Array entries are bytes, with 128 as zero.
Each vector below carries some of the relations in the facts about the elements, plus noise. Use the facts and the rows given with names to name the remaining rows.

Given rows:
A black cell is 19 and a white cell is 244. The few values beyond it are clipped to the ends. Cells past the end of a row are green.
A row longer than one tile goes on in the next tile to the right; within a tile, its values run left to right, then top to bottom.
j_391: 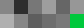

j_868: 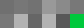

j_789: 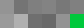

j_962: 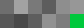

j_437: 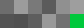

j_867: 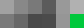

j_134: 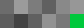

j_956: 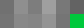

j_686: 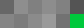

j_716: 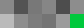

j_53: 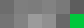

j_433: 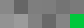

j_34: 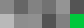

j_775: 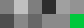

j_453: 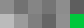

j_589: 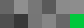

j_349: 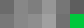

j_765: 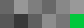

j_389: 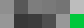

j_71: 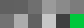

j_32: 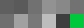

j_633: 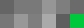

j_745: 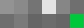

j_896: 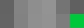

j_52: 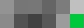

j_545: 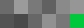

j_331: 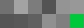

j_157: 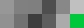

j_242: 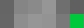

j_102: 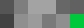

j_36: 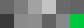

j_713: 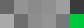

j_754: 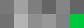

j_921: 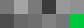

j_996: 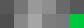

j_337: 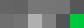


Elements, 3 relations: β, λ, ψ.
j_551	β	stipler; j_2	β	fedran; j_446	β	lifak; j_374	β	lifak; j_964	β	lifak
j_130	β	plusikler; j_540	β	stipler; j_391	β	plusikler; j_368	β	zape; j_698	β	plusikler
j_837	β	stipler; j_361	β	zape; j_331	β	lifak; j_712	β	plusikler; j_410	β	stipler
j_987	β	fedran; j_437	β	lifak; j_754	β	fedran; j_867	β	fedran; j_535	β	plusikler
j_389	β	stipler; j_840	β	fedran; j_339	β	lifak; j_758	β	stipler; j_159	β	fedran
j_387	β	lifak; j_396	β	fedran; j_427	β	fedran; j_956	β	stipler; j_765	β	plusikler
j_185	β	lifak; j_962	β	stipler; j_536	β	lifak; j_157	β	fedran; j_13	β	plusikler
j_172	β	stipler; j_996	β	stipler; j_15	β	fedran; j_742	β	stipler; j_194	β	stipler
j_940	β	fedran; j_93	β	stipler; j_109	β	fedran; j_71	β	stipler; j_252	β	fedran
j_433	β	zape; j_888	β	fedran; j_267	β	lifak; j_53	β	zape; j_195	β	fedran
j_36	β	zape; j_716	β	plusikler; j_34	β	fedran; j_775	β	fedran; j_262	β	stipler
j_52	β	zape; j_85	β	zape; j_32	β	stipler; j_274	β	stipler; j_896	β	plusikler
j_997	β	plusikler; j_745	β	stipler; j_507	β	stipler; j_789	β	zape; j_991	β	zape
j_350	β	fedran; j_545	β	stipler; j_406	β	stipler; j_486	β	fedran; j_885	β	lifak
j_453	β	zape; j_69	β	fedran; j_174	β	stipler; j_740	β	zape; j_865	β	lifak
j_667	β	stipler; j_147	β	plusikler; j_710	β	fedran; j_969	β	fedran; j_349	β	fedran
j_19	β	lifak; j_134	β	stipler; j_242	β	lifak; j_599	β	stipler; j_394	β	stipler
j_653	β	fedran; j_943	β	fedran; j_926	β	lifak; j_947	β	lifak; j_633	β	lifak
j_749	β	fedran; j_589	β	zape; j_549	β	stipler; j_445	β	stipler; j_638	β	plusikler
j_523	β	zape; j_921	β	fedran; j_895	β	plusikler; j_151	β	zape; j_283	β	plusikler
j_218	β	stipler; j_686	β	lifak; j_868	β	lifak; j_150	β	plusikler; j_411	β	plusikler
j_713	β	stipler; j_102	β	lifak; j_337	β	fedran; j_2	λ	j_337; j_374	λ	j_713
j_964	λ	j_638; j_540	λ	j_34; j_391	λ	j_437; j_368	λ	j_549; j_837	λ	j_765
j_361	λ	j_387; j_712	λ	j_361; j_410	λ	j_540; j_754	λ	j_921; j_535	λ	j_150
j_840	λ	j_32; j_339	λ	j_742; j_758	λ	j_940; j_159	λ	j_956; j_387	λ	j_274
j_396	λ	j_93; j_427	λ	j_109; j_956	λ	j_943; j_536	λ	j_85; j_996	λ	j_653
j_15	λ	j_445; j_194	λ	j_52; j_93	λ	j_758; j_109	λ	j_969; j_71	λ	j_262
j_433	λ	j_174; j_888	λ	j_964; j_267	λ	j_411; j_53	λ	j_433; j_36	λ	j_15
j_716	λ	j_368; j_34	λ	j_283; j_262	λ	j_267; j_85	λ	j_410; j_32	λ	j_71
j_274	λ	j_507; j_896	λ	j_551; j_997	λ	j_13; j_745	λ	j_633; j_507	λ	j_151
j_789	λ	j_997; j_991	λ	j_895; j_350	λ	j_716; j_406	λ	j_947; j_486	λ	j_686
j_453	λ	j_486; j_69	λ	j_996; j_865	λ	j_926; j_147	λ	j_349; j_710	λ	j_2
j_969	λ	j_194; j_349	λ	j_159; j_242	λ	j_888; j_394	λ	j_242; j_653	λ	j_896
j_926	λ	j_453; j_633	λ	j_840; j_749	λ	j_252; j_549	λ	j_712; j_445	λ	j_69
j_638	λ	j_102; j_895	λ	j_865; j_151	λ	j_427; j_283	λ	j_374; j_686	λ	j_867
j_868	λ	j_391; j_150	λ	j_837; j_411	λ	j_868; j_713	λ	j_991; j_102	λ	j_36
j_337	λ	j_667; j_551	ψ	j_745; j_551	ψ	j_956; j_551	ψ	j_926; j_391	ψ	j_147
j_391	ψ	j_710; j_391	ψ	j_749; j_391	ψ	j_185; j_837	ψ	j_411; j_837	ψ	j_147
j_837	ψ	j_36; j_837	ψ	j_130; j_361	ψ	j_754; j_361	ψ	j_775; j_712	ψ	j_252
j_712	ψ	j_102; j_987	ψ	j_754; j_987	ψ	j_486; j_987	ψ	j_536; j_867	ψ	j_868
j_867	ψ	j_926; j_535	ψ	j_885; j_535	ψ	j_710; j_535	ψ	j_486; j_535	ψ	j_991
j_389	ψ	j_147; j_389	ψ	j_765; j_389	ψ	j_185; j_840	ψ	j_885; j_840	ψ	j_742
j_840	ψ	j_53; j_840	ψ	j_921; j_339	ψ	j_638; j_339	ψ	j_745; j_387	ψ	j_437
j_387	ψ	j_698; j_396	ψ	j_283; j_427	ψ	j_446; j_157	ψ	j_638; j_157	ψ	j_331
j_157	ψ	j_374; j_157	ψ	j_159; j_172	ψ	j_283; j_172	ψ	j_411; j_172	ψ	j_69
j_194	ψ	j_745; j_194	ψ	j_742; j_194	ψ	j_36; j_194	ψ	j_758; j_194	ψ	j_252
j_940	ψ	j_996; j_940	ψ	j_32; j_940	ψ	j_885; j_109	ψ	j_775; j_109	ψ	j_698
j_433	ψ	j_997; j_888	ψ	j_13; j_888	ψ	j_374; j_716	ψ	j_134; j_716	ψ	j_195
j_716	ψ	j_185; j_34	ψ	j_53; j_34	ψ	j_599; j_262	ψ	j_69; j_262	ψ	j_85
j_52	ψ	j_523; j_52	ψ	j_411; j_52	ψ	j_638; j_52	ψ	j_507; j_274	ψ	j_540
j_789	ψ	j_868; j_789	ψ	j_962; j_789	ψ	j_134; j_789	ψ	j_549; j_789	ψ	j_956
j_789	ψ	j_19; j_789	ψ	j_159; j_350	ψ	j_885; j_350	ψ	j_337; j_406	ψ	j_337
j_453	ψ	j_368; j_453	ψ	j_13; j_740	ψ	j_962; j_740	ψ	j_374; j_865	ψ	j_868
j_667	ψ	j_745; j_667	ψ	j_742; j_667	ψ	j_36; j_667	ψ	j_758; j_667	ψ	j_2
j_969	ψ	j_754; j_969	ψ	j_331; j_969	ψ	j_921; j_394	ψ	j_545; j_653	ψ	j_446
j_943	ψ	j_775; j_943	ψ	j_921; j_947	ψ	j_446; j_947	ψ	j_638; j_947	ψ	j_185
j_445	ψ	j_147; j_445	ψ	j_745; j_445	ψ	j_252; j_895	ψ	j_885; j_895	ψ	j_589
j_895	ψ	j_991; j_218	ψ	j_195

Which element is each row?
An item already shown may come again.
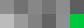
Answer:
j_453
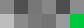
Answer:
j_716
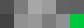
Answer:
j_15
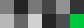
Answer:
j_895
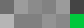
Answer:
j_374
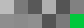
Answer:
j_712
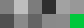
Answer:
j_775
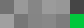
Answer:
j_926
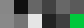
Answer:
j_350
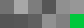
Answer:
j_331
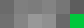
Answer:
j_53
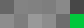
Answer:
j_486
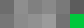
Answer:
j_536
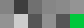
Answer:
j_262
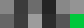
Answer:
j_940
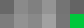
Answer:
j_159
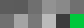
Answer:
j_32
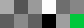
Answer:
j_445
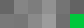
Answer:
j_749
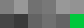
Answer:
j_742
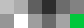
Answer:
j_361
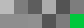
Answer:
j_712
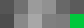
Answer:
j_996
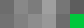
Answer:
j_2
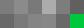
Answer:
j_758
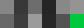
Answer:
j_940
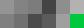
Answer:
j_740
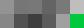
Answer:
j_52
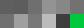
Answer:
j_32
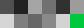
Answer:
j_653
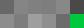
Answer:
j_486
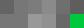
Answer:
j_710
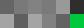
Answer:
j_991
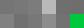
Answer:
j_147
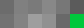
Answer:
j_53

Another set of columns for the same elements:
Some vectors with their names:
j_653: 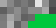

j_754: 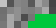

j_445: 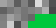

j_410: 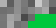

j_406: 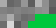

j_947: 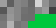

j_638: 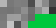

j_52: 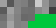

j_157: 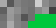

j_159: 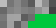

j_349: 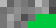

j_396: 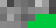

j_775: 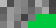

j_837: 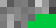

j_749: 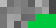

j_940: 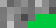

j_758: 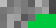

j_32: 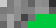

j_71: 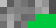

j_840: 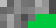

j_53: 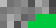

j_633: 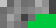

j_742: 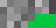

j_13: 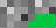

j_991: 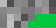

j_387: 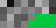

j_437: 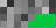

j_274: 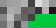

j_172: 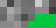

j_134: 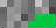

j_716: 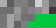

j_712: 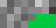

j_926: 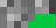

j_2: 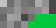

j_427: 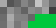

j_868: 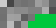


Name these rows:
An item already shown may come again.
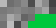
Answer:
j_53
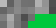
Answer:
j_840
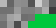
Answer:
j_549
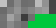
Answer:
j_633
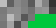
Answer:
j_486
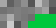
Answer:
j_535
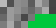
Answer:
j_775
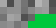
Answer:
j_283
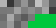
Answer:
j_361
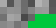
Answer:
j_283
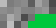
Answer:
j_337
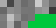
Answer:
j_865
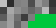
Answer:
j_437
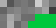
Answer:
j_789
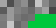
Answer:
j_987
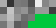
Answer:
j_453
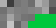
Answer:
j_391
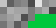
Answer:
j_368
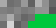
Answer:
j_406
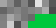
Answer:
j_445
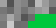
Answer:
j_34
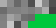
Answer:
j_15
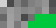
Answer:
j_411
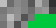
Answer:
j_486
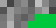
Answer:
j_943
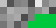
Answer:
j_368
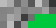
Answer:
j_996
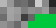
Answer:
j_69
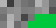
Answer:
j_713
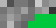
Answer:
j_888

